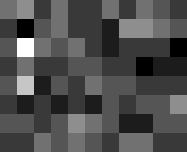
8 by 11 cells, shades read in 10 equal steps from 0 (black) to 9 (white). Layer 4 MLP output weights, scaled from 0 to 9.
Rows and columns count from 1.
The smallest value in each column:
2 0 1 1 2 1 1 1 0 1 0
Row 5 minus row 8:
1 5 -3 0 -2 1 1 -1 -2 0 0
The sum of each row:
34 31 32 22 32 25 31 32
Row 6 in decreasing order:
5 3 3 3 2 2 2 2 1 1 1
